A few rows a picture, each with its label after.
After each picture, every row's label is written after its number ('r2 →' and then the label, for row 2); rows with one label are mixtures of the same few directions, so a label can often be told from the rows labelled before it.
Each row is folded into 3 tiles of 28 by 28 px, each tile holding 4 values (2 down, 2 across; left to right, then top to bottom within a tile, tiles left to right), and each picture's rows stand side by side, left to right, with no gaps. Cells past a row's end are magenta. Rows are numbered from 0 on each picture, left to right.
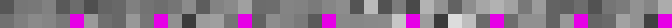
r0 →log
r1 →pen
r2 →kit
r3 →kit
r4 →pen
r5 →kit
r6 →pen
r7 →kit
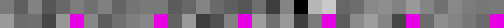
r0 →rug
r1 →kit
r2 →kit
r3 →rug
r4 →kit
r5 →kit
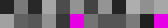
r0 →pen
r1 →pen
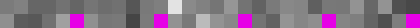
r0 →kit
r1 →rug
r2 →kit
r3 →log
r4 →rug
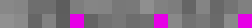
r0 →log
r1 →pen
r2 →rug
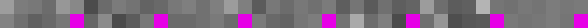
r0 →log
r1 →kit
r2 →pen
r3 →kit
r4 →log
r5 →log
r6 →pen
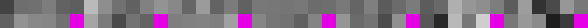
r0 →log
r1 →log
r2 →pen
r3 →rug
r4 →rug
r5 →log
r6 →rug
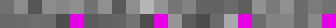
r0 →pen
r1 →pen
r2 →kit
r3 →pen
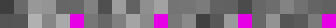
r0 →log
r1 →rug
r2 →kit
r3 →kit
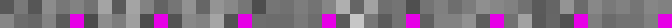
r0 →pen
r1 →rug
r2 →rug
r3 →kit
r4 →kit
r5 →rug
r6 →log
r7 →log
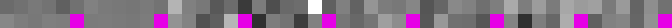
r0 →pen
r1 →kit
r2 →kit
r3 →log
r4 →rug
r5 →kit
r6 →log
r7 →pen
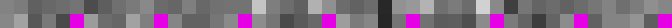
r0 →log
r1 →pen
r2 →kit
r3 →log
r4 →rug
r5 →log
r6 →kit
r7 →rug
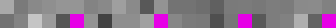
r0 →kit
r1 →log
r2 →rug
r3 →rug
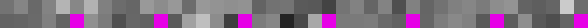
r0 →pen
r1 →log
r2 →kit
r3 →kit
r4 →pen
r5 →kit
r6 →log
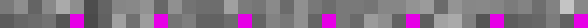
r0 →pen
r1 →log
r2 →log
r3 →rug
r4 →kit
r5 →kit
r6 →pen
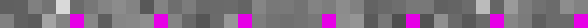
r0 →pen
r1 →log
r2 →kit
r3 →log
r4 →log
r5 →log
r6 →log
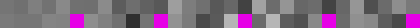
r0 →pen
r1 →rug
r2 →kit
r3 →kit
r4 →rug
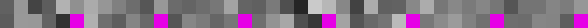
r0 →rug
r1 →log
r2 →log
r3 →rug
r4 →rug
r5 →kit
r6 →kit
